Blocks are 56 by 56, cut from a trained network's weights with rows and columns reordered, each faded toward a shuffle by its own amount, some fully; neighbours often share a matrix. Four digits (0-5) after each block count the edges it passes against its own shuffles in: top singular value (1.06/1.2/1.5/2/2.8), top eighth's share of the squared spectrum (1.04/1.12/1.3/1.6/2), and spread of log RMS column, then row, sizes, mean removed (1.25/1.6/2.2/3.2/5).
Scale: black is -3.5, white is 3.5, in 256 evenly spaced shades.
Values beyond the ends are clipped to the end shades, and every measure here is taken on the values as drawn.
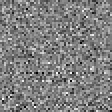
3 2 0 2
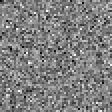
0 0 0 0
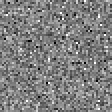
0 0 0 0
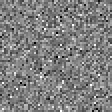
1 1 0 0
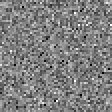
0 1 0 0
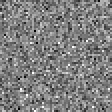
1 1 0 0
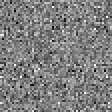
2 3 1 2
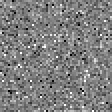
2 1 0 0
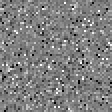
0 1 0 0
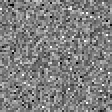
0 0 0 0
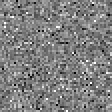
3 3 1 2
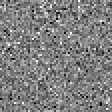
1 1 1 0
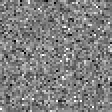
1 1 0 0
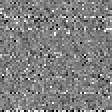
4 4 0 3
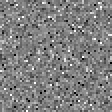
0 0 0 0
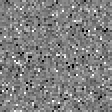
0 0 0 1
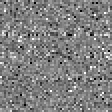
3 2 0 1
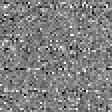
3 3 0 2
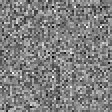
2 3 0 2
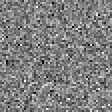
2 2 0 1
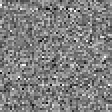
3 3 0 1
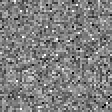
2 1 0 0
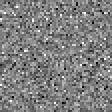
2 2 0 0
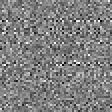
4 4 1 3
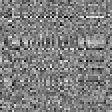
4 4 0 3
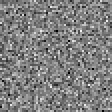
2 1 0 0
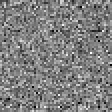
3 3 1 2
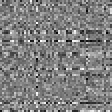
4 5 1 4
